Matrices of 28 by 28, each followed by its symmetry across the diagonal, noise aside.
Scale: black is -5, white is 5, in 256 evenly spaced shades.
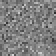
antisymmetric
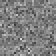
neither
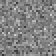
neither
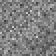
symmetric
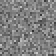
antisymmetric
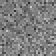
symmetric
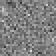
antisymmetric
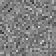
symmetric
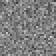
neither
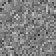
symmetric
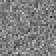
neither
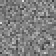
symmetric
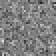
antisymmetric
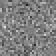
antisymmetric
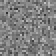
neither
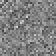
symmetric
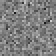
neither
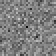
symmetric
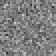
symmetric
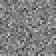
antisymmetric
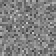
symmetric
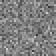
antisymmetric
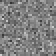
neither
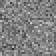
neither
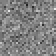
neither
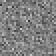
antisymmetric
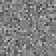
antisymmetric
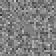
antisymmetric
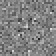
symmetric
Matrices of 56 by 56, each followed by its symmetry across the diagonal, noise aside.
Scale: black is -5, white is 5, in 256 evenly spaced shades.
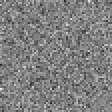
symmetric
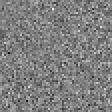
antisymmetric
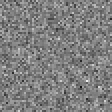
antisymmetric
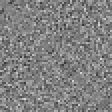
symmetric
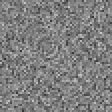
symmetric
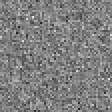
antisymmetric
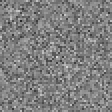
symmetric
